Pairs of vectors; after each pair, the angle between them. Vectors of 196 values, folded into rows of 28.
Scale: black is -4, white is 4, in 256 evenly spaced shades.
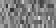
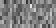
orthogonal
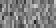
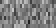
partly opposed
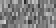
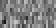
partly opposed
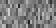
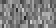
partly aligned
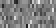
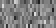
nearly opposite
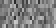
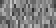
orthogonal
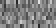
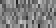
nearly parallel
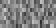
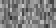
orthogonal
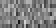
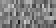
nearly parallel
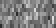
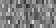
partly opposed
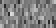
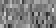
orthogonal
